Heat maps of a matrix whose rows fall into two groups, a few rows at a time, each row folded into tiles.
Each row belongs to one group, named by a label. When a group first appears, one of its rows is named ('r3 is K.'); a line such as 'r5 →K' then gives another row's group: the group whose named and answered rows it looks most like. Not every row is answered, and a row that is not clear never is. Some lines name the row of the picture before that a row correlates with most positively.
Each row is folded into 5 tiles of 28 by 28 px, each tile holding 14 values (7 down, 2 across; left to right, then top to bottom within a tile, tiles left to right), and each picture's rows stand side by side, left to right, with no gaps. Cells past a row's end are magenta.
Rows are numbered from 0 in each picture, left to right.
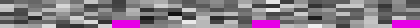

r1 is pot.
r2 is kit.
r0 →kit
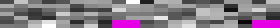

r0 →pot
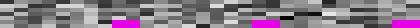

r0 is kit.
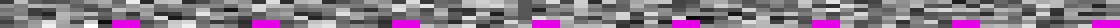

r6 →kit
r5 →pot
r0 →pot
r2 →pot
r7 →kit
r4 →kit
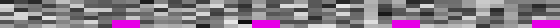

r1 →kit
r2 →kit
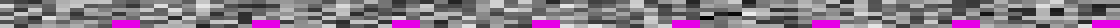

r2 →kit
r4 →kit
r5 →pot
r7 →kit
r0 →kit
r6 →kit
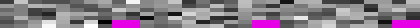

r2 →pot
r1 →pot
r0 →pot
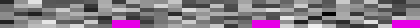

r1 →pot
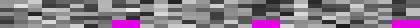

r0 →pot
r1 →kit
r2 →kit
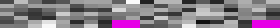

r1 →pot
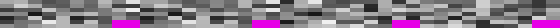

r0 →pot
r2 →pot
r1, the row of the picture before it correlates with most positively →0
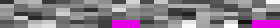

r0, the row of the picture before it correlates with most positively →2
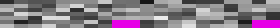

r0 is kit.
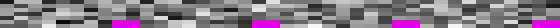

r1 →pot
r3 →kit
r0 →pot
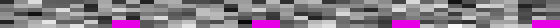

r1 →pot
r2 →pot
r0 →pot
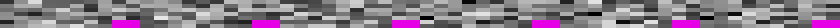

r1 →pot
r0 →pot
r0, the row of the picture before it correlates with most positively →0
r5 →pot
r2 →kit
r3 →pot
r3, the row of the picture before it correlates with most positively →1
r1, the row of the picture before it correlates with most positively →1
